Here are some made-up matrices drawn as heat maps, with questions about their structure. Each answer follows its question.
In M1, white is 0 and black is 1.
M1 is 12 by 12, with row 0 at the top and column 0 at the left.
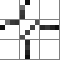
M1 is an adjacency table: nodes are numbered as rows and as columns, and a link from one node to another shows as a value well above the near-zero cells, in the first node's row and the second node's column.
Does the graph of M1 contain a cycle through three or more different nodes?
no
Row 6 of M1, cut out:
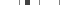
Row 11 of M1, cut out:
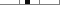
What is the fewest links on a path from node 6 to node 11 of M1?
2
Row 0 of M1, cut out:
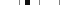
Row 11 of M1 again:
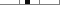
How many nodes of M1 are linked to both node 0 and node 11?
1
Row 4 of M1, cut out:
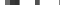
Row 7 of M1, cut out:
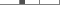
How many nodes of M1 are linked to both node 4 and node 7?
0
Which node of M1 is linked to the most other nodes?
node 5
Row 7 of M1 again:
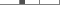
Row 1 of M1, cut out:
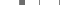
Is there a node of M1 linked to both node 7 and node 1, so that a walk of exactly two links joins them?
yes
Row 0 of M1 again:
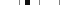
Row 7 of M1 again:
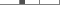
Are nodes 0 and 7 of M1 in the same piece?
no
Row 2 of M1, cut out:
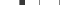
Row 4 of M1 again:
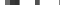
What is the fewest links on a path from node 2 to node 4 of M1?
1
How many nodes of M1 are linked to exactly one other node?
10
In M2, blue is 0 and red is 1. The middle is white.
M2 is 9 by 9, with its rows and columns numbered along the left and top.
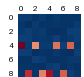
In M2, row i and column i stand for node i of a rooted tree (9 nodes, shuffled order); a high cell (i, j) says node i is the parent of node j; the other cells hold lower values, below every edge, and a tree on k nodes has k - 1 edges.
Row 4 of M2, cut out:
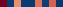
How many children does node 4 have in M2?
4
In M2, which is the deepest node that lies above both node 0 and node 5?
4
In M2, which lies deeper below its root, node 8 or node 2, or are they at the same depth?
node 2
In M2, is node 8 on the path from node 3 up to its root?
yes
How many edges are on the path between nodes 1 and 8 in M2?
1
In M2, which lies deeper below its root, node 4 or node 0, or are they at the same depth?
node 0
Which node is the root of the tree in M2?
8
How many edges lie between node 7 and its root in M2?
2
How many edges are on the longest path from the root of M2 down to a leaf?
2
